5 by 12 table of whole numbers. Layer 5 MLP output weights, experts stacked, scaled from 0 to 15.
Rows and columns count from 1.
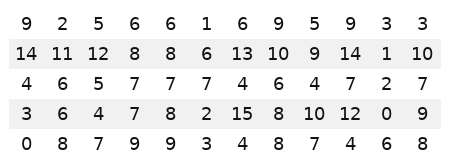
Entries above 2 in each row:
10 11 11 10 11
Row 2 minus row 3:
10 5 7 1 1 -1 9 4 5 7 -1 3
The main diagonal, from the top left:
9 11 5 7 9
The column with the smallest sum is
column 11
